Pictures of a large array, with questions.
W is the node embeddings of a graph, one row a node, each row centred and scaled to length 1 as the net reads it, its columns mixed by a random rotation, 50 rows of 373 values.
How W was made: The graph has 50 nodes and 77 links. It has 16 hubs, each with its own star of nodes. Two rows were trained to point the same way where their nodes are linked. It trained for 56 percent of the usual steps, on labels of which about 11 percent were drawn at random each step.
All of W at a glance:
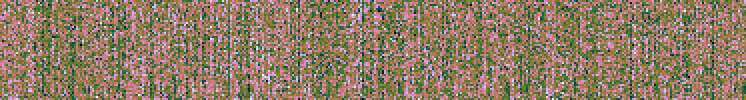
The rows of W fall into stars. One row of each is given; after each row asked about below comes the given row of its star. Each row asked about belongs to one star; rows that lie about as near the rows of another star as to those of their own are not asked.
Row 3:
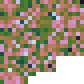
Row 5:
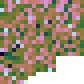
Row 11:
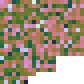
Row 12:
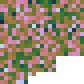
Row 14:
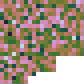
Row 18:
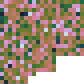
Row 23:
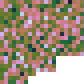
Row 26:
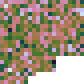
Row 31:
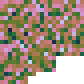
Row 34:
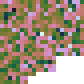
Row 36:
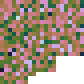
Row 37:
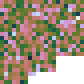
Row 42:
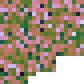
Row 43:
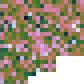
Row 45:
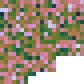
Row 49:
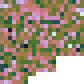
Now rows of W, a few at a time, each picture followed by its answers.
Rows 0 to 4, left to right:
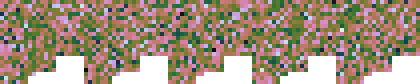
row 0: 31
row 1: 36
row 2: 31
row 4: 5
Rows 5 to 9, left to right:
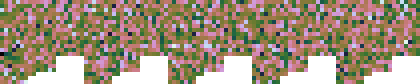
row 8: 11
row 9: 11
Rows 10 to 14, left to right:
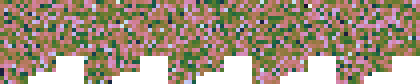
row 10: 42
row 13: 3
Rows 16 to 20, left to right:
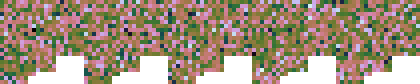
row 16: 34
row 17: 42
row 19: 3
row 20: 37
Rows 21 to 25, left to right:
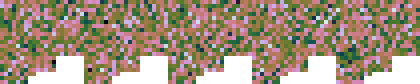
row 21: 23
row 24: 23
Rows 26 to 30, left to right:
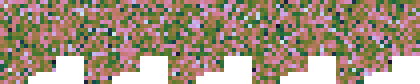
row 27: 18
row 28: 37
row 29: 36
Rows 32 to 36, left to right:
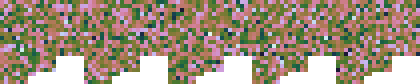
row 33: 45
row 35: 14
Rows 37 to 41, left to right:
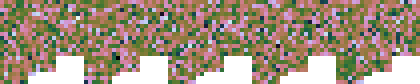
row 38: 18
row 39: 18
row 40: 49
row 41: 34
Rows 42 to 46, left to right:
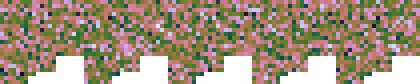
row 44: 45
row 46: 43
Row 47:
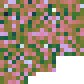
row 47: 26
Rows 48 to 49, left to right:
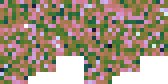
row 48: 43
